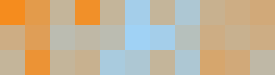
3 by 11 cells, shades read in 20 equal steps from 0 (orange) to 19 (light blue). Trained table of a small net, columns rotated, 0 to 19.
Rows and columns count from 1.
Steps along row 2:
down up down up up down down down up down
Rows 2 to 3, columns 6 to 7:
19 18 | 16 11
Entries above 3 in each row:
9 11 10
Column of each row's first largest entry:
6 6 5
